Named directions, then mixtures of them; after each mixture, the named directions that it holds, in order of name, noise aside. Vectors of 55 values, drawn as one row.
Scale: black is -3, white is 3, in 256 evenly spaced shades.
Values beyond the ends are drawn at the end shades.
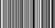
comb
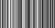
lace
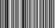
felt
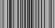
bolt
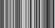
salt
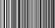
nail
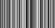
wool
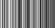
lace, nail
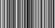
bolt, nail, wool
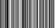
felt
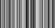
comb, wool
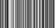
felt, lace, salt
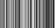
nail, salt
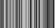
salt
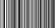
felt, nail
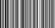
comb, felt, nail
